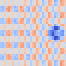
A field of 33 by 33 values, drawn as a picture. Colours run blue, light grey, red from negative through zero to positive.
Upright stripes repeat 5 times across the table. The middle right is the ninth with the lowest average. In the middle right lies a patch that is lower than the rest.
